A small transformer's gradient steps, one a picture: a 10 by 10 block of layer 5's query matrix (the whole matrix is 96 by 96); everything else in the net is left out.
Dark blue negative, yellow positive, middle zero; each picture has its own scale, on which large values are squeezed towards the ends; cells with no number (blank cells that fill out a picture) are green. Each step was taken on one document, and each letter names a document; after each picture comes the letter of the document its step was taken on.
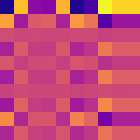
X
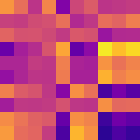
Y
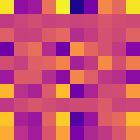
Y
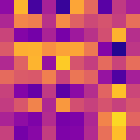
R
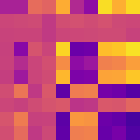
Y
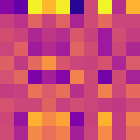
R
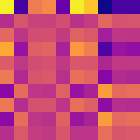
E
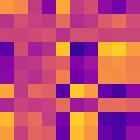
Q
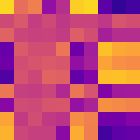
Y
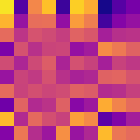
X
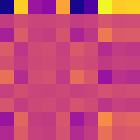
X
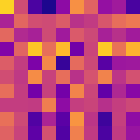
R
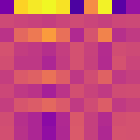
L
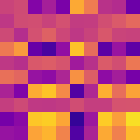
R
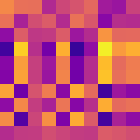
X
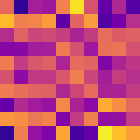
X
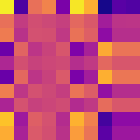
E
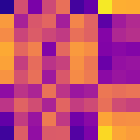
E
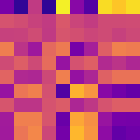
Y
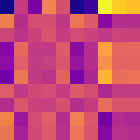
E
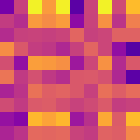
R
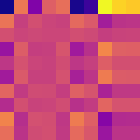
E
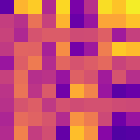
R
